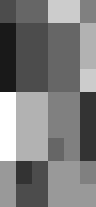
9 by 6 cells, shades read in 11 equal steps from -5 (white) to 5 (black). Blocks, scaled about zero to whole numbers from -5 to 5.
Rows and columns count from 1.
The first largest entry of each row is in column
1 1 1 1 6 6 6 2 2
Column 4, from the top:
-3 1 1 1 0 0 1 -1 -1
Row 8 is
-1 3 2 -1 -1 0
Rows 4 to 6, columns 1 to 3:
4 2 2 | -5 -2 -2 | -5 -2 -2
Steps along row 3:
down same down same down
